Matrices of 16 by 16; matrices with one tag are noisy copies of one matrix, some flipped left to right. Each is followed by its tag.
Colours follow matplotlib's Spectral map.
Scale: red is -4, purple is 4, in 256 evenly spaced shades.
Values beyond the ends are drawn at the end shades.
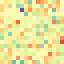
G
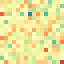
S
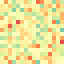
G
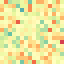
G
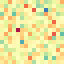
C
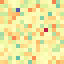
C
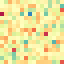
S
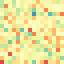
S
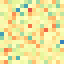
C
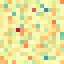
C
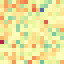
G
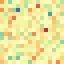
C
